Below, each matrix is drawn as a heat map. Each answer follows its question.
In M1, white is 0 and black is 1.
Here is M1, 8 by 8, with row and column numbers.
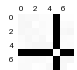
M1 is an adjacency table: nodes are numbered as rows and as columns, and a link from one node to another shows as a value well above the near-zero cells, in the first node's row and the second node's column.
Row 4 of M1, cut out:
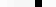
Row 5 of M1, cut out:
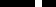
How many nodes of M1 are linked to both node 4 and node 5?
0
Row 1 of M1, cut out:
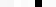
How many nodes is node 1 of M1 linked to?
1
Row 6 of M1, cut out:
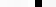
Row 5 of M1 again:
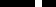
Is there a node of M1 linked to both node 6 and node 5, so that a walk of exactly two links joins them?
no
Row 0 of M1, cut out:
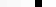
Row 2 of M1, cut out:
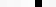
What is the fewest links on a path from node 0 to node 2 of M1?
2
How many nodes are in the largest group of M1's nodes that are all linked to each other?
2
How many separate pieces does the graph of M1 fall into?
1
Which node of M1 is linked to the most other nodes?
node 5
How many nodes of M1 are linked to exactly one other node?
7
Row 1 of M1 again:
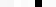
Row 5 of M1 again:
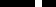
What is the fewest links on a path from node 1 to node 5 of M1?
1
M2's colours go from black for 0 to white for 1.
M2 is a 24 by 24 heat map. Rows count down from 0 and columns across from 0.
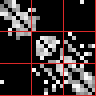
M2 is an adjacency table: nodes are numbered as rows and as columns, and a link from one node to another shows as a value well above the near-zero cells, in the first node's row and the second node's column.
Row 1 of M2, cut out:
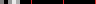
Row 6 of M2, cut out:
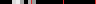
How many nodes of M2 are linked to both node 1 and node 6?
2
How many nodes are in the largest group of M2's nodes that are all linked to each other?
5
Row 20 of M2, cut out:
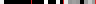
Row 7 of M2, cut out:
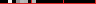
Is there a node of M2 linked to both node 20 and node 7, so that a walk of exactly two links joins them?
no
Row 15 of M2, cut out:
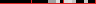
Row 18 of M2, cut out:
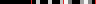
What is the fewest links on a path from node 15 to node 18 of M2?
1
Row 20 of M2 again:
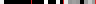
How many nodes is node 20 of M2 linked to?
10
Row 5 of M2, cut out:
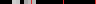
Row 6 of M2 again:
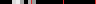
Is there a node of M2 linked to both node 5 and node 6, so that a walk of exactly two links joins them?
yes
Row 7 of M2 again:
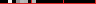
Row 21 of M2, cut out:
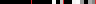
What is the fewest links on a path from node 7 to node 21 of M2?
4
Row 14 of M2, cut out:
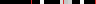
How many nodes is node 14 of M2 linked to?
5
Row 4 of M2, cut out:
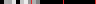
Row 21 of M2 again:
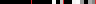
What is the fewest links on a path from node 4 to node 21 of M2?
3
